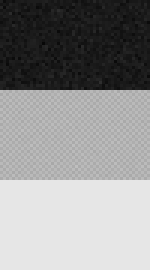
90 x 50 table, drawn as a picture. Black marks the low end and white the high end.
It is made of 3 by 1 panels. Panel 1,1: very low, fine-grained, faint in contrast. Panel 2,1: high, checkered, faint in contrast. Panel 3,1: very high, flat.
